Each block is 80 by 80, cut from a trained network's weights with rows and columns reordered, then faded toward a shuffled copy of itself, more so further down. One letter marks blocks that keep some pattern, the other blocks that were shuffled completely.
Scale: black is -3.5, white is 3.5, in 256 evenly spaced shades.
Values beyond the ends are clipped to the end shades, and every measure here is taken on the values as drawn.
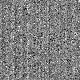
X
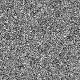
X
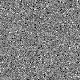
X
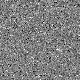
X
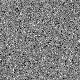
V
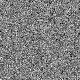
V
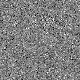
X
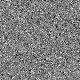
V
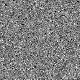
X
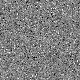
V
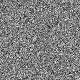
V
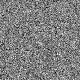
X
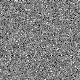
X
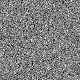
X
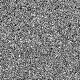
V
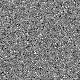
V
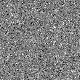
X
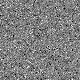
V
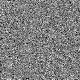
X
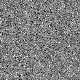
X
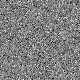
V
